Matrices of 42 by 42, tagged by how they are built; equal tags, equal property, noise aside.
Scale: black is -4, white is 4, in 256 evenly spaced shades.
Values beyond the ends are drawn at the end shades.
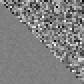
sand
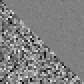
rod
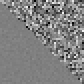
sand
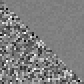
rod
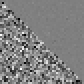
rod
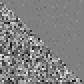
rod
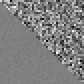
sand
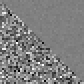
rod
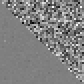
sand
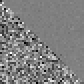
rod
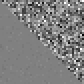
sand
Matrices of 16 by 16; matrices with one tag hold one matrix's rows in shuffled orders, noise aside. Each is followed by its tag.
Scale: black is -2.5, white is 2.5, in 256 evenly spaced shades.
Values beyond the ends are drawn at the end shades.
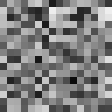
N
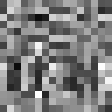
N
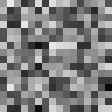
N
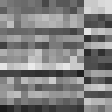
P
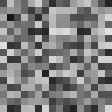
N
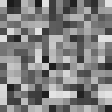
N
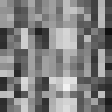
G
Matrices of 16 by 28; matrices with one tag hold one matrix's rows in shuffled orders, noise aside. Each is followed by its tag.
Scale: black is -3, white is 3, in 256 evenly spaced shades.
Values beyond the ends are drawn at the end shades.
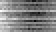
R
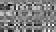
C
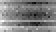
R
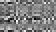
C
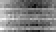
R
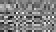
C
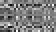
C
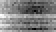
R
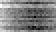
R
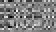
C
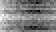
R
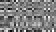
C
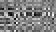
C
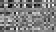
C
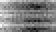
R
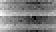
R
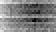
R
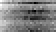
R
